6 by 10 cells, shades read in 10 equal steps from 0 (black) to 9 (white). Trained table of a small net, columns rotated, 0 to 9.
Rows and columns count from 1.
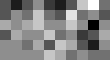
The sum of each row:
38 46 51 46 45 50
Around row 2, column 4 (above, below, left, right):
5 7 4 4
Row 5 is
5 5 4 6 3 7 6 3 1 5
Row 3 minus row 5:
1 0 2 1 2 -2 1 2 -1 0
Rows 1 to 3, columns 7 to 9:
3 7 9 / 8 4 5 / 7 5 0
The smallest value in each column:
3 1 3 5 2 1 3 2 0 3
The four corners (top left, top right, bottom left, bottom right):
3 4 5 4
